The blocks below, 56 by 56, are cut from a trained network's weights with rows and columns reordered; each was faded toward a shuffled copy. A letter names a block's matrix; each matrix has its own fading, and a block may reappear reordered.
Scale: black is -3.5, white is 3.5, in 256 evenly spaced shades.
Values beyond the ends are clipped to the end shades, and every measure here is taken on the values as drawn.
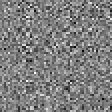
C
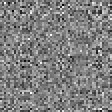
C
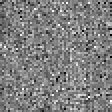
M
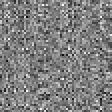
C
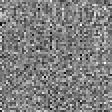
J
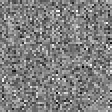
J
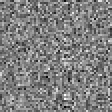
J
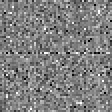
M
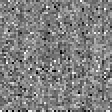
M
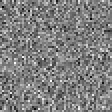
J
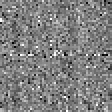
M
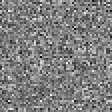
J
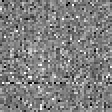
M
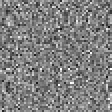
J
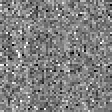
M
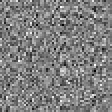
C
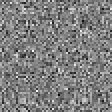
C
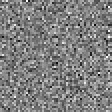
J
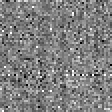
M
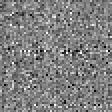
M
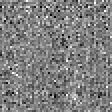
M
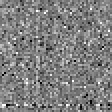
M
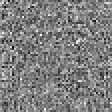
J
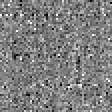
M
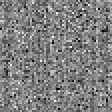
M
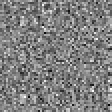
J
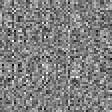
C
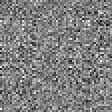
C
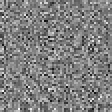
C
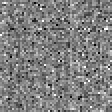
M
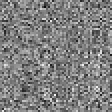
C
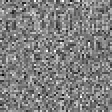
J
